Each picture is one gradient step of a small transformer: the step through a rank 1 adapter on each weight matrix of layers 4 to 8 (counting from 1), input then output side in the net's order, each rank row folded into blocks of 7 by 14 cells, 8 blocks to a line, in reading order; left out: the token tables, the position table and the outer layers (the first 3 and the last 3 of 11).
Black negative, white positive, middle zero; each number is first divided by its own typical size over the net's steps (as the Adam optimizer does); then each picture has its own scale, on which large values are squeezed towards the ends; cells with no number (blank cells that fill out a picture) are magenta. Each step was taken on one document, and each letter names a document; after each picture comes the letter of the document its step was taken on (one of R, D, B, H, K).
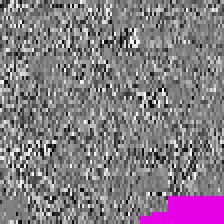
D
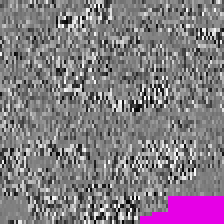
D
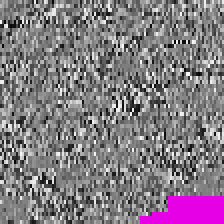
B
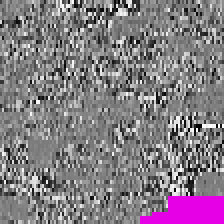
B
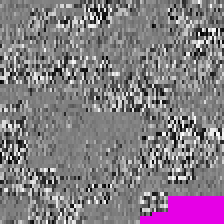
B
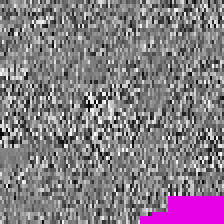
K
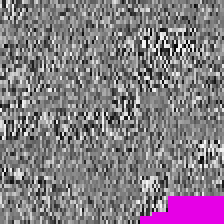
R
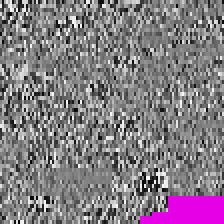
K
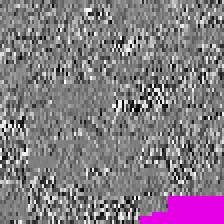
D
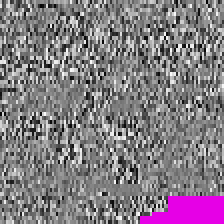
R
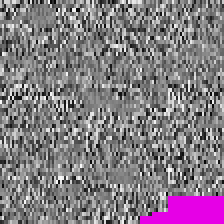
K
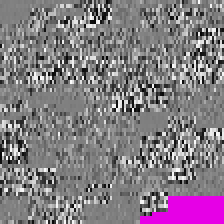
B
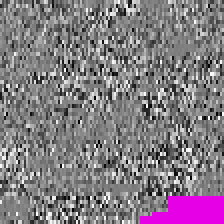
D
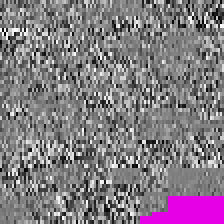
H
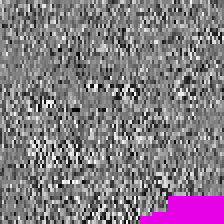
K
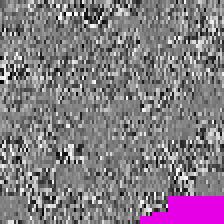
B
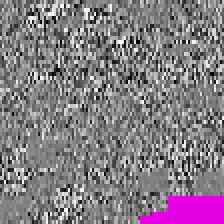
B
